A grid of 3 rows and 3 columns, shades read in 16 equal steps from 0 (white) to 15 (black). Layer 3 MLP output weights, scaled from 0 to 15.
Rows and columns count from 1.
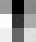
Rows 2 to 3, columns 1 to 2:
0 12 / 1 9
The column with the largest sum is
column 2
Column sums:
7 36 14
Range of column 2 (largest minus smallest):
6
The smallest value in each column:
0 9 2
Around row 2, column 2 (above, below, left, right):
15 9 0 5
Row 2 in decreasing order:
12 5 0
